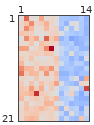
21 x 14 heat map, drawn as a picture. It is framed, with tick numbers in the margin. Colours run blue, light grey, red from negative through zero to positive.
Average level on the scale: 50%. Histogram: bell-shaped. Seam: vertical, 60% of the way across, the left part higher.
